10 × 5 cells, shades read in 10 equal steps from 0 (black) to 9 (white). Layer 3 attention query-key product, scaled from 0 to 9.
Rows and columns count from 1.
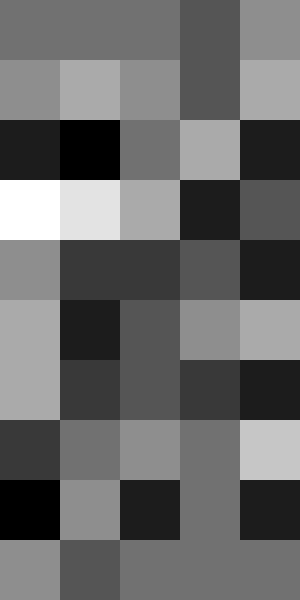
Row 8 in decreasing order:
7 5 4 4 2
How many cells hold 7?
1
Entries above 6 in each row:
0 0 0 2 0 0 0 1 0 0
